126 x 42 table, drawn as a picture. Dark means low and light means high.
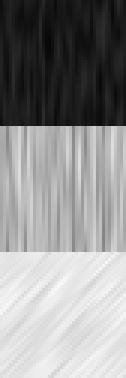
The table splits into 3 rows of 1 panel. Panel 1,1: very low, streaked downward, faint in contrast. Panel 2,1: high, streaked downward. Panel 3,1: very high, slanting up to the right, faint in contrast.
